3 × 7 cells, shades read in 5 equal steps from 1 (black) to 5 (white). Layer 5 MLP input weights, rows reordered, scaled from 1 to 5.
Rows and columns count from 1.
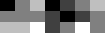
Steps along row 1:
up up down up up up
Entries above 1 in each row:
5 6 7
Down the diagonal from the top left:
1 3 5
